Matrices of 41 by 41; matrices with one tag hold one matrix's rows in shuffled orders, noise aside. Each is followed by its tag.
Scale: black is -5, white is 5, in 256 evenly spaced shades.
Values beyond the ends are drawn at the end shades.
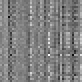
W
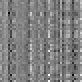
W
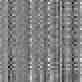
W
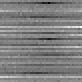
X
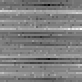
X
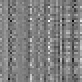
W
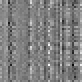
W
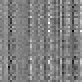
W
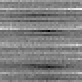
X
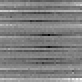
X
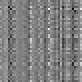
W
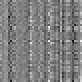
W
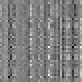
W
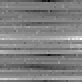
X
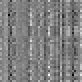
W
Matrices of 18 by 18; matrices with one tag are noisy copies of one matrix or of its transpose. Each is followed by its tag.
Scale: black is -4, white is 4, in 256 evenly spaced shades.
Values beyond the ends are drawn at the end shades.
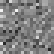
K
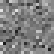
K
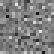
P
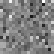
K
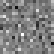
P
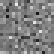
P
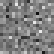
P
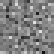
P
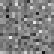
P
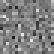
P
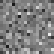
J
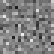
P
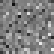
J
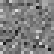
K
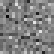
P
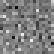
P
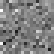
K
